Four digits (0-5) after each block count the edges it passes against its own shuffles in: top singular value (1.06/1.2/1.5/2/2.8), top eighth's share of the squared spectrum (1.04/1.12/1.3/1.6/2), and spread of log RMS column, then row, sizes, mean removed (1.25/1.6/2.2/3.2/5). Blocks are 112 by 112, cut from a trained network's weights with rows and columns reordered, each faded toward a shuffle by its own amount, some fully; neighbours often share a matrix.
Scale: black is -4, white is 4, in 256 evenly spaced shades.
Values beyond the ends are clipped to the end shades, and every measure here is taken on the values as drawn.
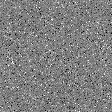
1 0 0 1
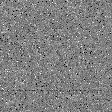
1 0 0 0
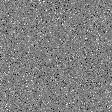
0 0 0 0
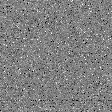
1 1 0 0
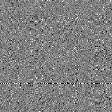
4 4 2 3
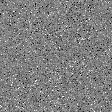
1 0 0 0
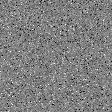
1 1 0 0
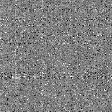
3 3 1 3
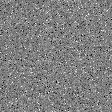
0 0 0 0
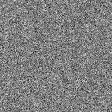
2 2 0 0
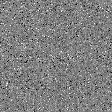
2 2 0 1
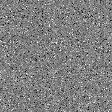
2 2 0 1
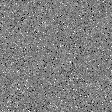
0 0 0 0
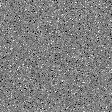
0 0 0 0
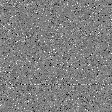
2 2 0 1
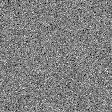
2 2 0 0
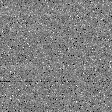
2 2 0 0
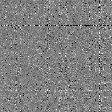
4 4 3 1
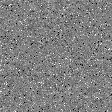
0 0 0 0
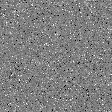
1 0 0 0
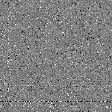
3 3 1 1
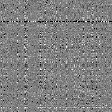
4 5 3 2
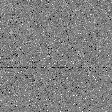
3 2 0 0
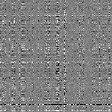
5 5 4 3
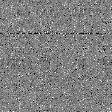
3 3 2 1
